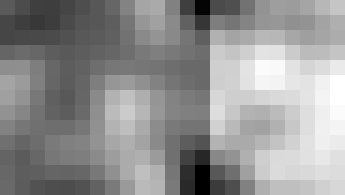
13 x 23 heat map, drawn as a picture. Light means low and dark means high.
The middle right is the ninth with the lowest average. A vertical seam about 60% of the way across splits the table, and the left part is higher. The top left is the smoothest part. On average the colour sits 40% of the way up the scale.
